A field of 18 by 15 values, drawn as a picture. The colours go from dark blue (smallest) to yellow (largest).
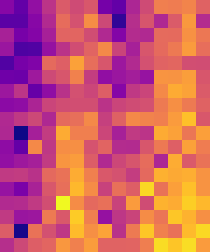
The values follow a bell shape. Values rise toward the bottom right. Stripes running up and down repeat 2 times from left to right. The bottom right is the ninth with the highest average.
